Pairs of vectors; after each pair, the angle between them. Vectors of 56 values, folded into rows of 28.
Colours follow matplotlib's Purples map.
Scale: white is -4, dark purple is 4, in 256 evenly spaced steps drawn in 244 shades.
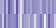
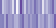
partly opposed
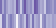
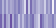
orthogonal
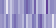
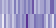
orthogonal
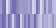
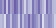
orthogonal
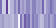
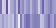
nearly parallel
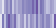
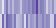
nearly parallel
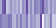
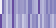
orthogonal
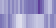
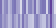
orthogonal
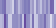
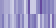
orthogonal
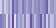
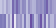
nearly parallel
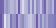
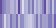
nearly parallel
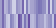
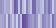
orthogonal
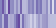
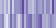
partly opposed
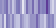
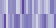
nearly opposite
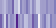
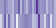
nearly opposite
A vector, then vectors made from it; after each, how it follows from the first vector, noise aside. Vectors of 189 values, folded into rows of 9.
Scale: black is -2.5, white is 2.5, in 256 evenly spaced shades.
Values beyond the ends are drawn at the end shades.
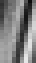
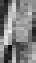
wrapped around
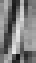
wrapped around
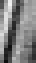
reversed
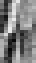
wrapped around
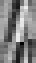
wrapped around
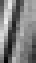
reversed
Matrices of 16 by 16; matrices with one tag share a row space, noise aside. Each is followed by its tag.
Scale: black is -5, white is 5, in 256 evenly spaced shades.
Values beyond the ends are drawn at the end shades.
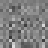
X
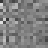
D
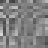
D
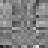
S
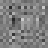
X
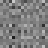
X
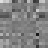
S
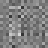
X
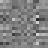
S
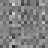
X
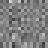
X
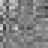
D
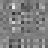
X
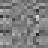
S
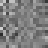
D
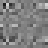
D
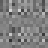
X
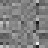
S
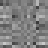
S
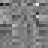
S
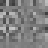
D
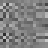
D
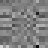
S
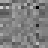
S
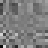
D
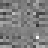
S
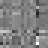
S
